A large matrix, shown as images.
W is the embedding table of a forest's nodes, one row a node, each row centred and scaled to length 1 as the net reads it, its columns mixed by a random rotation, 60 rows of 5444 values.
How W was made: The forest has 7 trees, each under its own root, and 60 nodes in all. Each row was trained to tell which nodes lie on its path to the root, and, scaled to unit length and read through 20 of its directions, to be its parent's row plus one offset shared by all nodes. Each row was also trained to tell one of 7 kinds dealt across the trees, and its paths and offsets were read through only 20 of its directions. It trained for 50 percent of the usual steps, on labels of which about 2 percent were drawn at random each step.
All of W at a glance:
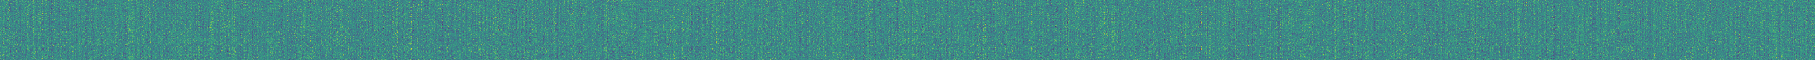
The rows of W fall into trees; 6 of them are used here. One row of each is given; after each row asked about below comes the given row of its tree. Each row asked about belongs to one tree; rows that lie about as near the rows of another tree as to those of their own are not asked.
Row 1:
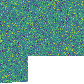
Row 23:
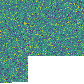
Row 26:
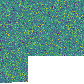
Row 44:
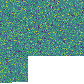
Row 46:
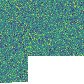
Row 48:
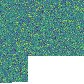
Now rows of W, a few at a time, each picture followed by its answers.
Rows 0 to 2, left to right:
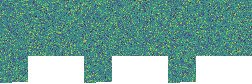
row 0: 23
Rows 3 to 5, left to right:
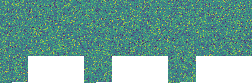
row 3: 44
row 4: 26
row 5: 23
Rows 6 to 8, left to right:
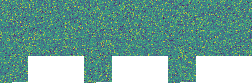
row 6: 46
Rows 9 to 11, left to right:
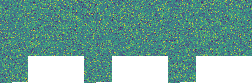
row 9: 23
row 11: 23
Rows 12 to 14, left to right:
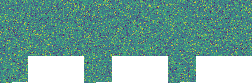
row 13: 1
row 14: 48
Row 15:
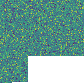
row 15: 26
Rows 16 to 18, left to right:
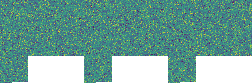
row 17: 46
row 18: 23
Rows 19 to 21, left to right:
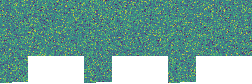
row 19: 23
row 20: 26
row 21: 48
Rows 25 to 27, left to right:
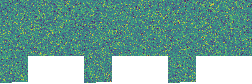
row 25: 48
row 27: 48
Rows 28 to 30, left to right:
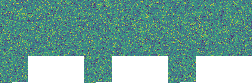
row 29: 46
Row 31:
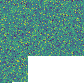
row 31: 23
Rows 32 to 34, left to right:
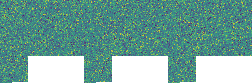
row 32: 23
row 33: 44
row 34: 46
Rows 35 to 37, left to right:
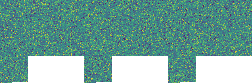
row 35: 23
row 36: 48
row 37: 1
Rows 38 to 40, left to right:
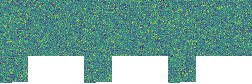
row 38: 48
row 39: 23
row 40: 48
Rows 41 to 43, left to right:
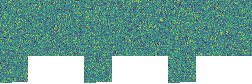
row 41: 48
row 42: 23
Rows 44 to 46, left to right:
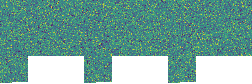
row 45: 1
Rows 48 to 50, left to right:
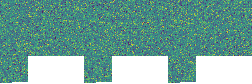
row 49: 48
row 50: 48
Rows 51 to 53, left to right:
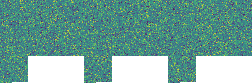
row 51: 46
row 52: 46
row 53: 48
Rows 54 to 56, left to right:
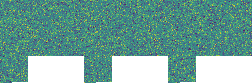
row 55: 46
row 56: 23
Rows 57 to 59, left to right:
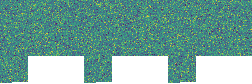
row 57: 48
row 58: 46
